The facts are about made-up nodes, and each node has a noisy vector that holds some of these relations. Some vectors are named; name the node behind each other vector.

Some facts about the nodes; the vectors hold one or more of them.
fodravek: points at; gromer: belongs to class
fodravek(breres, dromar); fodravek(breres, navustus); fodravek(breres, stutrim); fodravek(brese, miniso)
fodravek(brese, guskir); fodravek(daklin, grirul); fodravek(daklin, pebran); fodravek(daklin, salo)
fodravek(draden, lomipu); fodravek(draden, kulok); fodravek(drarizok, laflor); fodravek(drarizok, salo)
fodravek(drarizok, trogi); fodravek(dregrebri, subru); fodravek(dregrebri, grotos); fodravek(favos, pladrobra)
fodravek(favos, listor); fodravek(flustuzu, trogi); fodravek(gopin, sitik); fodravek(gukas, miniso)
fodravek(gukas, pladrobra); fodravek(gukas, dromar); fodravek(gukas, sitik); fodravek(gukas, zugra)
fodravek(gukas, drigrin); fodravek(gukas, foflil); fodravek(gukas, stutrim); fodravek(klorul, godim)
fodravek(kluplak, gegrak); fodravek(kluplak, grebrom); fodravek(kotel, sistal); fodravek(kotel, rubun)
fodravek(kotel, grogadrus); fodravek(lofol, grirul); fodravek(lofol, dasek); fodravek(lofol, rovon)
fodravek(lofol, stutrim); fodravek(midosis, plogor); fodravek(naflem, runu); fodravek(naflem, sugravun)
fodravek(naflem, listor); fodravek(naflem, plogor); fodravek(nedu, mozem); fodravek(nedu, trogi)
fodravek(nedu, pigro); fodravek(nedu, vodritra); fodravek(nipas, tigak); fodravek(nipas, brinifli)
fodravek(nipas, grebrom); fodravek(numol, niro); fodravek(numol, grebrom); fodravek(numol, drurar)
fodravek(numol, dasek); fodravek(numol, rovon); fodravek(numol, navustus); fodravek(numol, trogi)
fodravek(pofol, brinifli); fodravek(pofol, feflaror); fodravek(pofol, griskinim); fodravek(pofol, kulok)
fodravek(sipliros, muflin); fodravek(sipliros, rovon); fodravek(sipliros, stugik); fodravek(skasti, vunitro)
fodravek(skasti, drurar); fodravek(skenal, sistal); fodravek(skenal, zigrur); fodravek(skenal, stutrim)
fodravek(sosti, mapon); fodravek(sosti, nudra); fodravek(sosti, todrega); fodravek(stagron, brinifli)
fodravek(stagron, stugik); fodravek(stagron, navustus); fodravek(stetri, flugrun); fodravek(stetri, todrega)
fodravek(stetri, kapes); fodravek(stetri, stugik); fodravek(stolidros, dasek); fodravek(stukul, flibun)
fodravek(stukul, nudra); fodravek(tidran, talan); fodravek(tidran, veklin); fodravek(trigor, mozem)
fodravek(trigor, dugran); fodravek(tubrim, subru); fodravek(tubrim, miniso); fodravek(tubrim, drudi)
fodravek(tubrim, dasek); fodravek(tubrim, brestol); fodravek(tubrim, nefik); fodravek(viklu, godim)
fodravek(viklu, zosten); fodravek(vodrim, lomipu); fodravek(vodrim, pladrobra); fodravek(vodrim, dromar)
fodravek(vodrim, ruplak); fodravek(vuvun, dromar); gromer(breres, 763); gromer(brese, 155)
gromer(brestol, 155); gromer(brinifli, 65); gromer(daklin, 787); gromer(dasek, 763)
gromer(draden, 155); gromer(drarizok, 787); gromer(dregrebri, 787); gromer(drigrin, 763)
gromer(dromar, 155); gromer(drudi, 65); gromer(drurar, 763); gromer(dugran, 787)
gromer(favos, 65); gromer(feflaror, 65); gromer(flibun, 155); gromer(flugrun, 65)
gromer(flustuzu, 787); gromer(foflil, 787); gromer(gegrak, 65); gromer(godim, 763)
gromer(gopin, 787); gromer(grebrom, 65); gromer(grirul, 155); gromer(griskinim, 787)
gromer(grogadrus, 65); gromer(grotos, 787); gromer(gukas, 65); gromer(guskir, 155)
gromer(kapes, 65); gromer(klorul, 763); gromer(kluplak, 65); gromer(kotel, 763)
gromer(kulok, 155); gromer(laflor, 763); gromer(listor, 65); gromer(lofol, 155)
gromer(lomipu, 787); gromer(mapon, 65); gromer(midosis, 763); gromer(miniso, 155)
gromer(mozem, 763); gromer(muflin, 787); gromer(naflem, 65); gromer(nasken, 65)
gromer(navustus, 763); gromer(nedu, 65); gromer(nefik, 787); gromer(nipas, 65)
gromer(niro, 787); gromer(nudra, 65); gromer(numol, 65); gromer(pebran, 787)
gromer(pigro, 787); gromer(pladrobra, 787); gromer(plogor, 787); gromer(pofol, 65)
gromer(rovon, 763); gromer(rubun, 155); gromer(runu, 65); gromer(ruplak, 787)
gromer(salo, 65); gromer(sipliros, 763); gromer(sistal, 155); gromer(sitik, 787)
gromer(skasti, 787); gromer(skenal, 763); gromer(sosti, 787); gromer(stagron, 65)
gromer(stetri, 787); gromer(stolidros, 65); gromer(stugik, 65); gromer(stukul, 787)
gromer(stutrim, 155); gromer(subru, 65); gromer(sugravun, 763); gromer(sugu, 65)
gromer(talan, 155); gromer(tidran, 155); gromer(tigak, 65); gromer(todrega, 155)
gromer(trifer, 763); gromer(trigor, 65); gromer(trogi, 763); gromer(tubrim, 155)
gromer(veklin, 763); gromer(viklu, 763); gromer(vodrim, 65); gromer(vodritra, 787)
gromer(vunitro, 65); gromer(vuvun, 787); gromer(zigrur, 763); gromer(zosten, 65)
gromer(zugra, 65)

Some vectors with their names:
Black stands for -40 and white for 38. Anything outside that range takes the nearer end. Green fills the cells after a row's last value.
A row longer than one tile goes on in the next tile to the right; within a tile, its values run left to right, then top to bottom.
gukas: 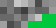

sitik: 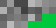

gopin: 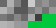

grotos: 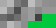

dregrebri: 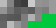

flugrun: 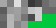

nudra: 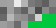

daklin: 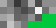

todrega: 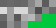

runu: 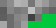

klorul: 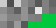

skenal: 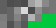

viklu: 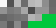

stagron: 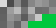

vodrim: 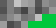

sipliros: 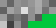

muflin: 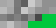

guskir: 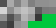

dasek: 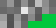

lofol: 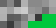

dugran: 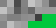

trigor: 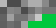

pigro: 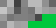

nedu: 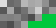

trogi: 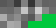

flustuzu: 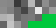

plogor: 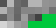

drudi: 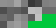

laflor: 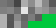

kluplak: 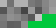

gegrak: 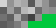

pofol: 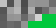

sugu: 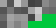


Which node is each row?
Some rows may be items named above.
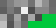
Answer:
zigrur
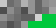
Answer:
numol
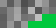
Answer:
feflaror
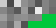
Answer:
klorul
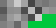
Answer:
brinifli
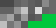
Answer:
midosis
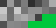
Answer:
stutrim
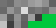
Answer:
breres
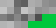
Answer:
muflin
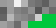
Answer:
nudra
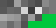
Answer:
kotel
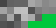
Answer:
tidran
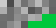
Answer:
godim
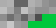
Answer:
muflin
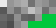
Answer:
stolidros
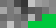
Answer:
vuvun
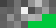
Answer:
veklin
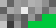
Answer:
sipliros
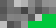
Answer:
favos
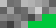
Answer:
nedu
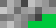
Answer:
griskinim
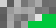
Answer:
mapon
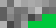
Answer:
naflem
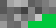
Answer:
zugra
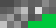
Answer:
midosis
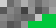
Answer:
numol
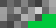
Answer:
tubrim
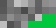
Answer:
favos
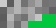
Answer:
mapon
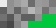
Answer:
stolidros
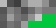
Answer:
trigor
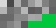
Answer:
godim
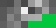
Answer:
veklin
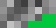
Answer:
nefik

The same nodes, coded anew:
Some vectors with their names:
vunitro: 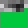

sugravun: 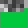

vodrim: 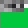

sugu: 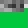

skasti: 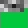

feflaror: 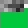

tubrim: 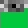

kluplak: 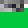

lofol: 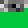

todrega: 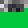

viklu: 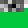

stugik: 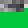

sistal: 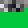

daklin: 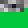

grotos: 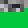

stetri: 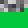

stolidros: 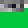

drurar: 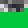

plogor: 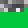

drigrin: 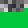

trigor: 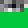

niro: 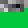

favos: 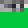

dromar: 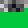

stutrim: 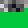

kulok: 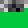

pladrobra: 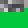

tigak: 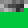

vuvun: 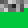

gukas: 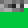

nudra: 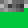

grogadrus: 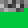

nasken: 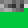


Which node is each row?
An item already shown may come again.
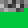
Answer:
grogadrus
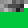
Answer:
feflaror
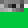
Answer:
stolidros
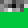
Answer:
trigor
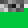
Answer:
sipliros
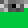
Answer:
brese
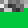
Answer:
talan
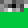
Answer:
trigor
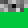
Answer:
dregrebri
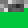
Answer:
griskinim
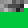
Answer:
feflaror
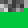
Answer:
sugravun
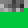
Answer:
runu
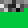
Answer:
rubun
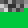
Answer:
zigrur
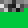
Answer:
rubun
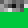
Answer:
nedu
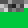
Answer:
trifer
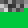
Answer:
zigrur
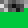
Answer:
grirul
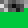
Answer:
grirul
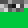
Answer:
skenal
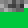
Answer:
zugra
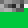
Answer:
stagron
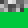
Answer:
stukul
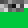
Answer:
breres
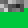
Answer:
muflin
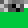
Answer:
draden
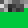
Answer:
flibun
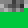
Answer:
listor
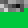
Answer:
pebran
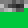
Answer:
salo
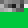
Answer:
numol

